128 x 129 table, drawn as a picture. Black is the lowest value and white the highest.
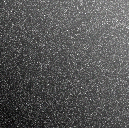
The texture is fine-grained noise. There is an overall slope up to the top right. The ninth with the highest average is the top right. The bottom left is the ninth with the lowest average. No regular stripes run through it.
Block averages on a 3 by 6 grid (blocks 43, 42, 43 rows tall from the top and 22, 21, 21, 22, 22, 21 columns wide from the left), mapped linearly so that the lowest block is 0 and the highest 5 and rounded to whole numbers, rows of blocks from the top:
2 3 3 4 4 5
1 2 2 3 3 4
0 1 1 2 2 3
